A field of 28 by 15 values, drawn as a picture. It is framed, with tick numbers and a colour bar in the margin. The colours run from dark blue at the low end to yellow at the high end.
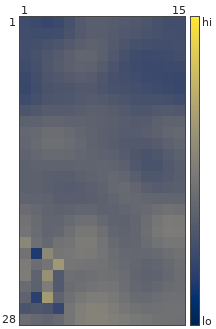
Histogram: bell-shaped. Odd patch: rougher, in the bottom left. Slope: up to the bottom. Roughest part: bottom left.
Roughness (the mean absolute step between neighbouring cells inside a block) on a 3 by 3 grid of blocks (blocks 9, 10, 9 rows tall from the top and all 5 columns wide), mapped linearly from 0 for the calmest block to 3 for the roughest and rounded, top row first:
0 0 0
0 0 0
3 0 0
